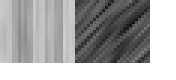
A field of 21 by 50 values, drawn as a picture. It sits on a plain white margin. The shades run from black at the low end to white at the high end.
It is made of 1 by 2 panels. Panel 1,1: high, streaked downward. Panel 1,2: low, slanting up to the right.
